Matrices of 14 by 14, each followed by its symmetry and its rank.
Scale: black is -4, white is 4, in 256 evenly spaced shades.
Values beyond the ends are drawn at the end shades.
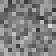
neither, full rank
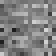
neither, rank three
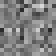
neither, rank three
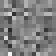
neither, rank three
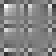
symmetric, rank one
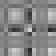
symmetric, rank one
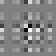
symmetric, rank one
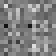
neither, rank three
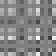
symmetric, rank one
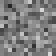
neither, full rank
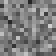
neither, full rank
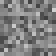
neither, full rank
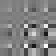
symmetric, rank one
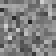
neither, full rank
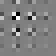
symmetric, rank one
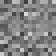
neither, rank three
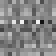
neither, rank three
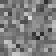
neither, full rank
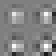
symmetric, rank one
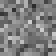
neither, full rank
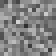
neither, full rank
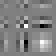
symmetric, rank one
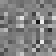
neither, rank three
